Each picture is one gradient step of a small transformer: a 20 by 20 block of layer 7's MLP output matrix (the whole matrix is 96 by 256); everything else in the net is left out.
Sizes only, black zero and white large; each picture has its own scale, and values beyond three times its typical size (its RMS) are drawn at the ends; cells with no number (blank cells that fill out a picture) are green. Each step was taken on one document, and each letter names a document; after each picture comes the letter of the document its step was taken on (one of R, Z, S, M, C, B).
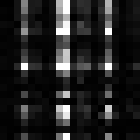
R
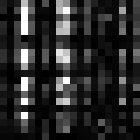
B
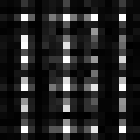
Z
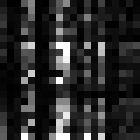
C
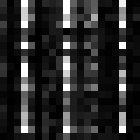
Z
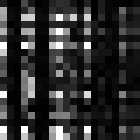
C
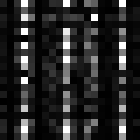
Z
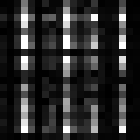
Z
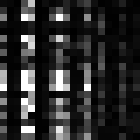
C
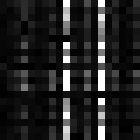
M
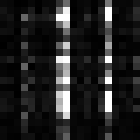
R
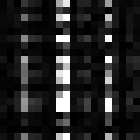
R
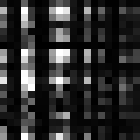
C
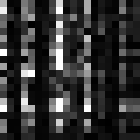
C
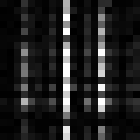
M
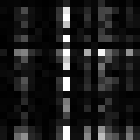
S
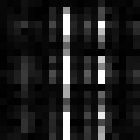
M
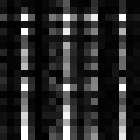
Z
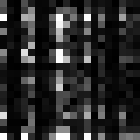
C
